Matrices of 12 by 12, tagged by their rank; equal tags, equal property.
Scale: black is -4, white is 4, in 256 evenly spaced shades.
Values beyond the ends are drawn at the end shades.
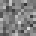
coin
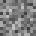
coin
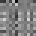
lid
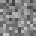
coin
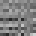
lid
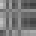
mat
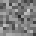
coin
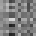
lid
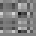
mat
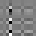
mat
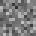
coin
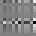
mat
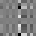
mat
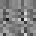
lid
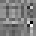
lid
